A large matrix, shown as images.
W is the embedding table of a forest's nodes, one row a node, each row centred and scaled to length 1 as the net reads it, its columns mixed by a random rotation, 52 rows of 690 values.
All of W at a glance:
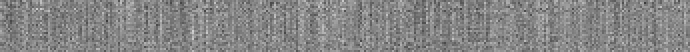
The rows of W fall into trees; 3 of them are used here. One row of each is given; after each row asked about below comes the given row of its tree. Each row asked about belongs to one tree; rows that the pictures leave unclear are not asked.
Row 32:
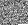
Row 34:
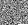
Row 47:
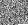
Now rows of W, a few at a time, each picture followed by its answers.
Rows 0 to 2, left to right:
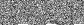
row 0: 47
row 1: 34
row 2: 47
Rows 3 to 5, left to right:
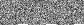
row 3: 47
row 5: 47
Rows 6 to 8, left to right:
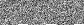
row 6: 32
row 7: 32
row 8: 47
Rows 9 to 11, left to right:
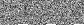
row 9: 47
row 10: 34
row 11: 34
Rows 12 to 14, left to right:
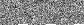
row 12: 47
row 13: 32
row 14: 32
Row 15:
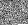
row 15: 32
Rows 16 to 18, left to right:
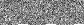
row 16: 32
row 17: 47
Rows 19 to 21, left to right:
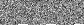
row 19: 47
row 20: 32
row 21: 34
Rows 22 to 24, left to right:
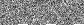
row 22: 47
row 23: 32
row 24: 34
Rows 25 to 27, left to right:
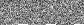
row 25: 32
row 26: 32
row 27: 34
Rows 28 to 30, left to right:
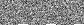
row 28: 47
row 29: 32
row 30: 34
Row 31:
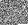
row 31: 32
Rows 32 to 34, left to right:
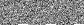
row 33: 32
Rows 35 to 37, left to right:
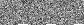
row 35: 47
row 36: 34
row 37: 32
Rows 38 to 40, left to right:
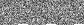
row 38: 32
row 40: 32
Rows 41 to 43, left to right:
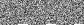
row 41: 47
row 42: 34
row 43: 34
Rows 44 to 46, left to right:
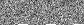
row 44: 34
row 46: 32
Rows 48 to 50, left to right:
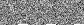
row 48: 34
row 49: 47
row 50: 34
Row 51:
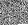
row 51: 32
